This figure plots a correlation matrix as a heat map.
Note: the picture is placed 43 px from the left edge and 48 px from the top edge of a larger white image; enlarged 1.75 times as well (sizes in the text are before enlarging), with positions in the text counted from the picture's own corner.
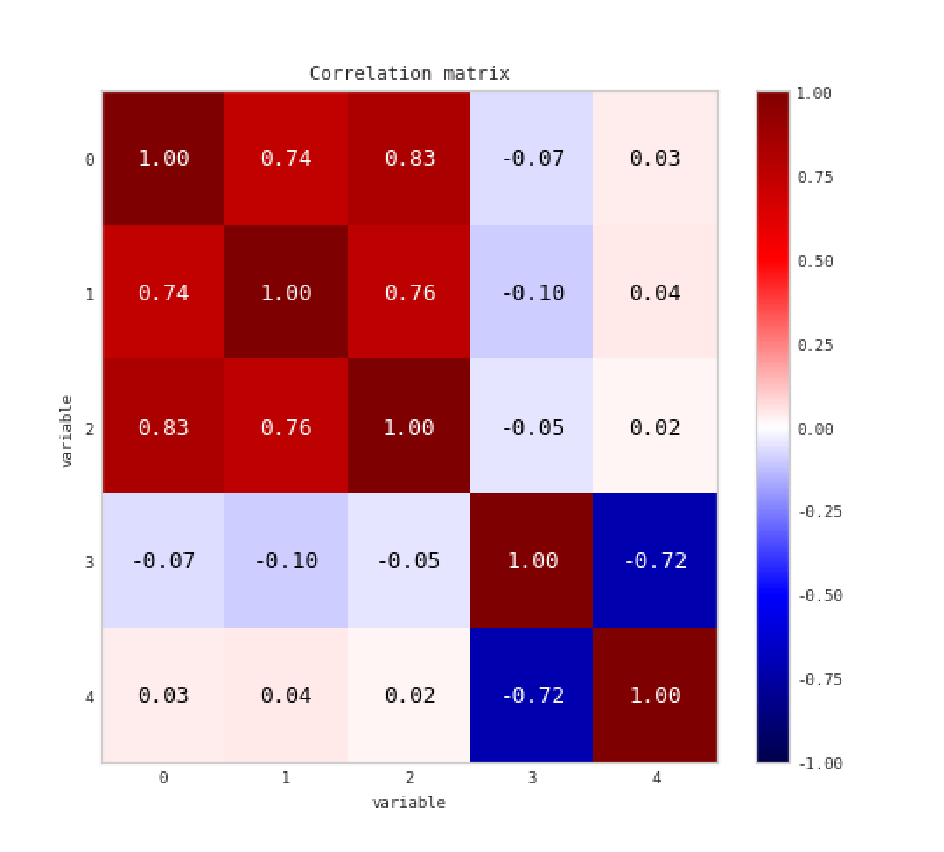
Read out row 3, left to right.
-0.07 -0.10 -0.05 1.00 -0.72
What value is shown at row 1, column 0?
0.74
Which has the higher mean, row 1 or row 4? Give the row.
1
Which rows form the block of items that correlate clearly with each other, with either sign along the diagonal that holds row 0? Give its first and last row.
0 to 2
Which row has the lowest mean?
3
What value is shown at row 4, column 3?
-0.72
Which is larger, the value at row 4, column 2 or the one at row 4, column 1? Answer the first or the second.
the second
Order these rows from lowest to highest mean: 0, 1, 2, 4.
4, 1, 0, 2
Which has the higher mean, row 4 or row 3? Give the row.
4
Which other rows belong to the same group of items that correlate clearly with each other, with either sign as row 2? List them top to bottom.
0, 1
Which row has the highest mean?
2
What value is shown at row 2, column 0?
0.83
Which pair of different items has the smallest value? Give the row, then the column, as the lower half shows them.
4, 3
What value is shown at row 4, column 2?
0.02
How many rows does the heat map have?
5
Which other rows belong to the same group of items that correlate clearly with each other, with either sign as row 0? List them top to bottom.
1, 2
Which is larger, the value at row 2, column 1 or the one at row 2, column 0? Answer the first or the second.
the second
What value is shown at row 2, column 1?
0.76
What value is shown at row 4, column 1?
0.04
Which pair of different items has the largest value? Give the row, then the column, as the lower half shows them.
2, 0
